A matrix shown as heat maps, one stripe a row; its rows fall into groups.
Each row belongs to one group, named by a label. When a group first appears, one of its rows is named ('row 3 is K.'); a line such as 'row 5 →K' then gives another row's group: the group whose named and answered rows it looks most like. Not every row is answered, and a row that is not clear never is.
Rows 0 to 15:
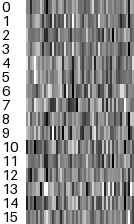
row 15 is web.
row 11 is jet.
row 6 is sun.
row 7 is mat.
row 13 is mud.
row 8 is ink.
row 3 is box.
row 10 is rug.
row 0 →ink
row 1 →box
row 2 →jet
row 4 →mat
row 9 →box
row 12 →ink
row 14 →rug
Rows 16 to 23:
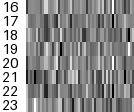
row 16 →mud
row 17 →jet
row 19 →web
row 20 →mud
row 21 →rug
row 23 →mat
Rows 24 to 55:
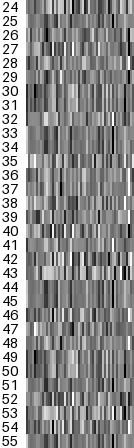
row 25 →jet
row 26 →ink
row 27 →box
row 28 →web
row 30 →rug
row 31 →rug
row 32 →mud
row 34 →jet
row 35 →mat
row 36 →web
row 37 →web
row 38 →mat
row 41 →mud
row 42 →sun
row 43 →mud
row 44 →jet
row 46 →sun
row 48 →web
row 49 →rug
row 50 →rug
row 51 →jet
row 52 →box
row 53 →mud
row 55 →jet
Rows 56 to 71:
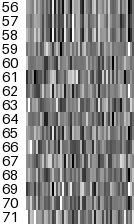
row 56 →box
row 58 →box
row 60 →jet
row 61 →rug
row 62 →sun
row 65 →box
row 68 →ink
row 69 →sun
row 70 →ink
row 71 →mat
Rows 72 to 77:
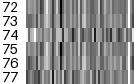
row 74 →mat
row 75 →web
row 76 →web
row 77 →sun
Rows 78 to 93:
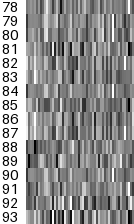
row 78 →web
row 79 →mud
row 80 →mud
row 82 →mat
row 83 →mat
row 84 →mud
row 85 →ink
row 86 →mat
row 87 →mat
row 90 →mud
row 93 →box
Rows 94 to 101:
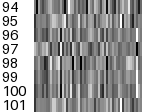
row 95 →mud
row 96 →sun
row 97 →box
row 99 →sun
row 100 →sun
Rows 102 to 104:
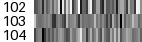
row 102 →sun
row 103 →jet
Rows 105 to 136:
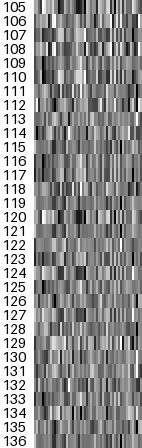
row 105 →mat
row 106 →mud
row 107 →rug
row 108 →mud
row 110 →rug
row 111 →box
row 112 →ink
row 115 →jet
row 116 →rug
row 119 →jet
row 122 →mud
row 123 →rug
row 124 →mat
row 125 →rug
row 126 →ink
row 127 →mat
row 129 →mud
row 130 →sun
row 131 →web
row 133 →rug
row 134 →sun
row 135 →ink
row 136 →jet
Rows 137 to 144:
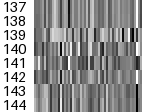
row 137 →web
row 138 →web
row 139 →mud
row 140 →sun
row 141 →ink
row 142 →sun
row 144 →box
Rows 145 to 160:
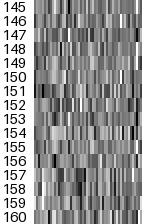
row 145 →web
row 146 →mud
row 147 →ink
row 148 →sun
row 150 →mud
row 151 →rug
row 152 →box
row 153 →ink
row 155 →web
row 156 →ink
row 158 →mat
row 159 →mat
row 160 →mud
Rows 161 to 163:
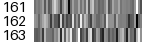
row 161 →web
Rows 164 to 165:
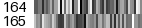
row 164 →sun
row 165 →mat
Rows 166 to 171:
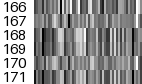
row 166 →sun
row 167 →web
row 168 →rug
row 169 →rug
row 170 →web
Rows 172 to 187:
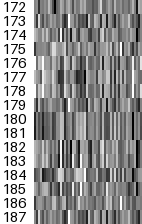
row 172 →ink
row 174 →box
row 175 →mud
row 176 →mat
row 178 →mat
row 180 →rug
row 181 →rug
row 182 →box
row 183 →box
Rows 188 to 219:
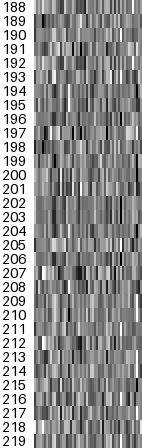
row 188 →mat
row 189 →rug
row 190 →mud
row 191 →sun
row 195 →ink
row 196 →jet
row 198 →rug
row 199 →ink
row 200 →box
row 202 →jet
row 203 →jet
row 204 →ink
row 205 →mud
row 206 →jet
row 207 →mat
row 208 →ink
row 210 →web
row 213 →sun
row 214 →web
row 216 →mud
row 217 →sun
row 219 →mud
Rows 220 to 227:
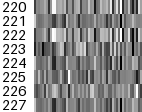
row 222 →mud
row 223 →rug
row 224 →jet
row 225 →ink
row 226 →web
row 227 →jet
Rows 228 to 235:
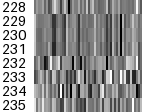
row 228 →web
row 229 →jet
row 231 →jet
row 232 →sun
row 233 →mud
